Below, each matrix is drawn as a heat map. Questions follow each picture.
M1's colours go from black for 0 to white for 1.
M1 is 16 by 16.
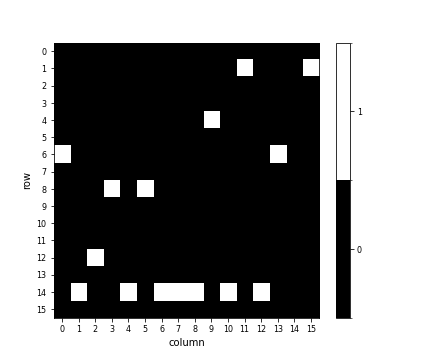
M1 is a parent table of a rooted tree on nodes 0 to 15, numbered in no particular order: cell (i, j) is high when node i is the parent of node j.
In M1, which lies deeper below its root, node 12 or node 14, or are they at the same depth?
node 12
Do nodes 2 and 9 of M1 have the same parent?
no
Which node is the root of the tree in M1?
14
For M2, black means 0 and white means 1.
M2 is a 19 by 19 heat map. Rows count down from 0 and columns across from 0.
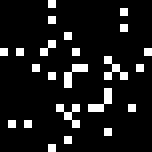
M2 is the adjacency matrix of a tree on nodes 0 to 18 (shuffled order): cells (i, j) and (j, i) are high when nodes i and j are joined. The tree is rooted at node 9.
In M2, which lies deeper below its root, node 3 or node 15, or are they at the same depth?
node 3
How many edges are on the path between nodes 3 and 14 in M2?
4
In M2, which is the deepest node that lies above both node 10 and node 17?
8
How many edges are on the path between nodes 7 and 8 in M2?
3
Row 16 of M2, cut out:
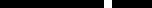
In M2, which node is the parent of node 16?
13
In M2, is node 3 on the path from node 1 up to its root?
no
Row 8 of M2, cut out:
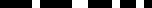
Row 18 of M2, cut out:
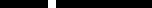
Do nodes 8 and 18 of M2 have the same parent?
no
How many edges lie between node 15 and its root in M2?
1
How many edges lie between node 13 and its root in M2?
1
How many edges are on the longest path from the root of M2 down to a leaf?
2
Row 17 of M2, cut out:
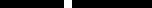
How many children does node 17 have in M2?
0
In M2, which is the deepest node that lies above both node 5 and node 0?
6
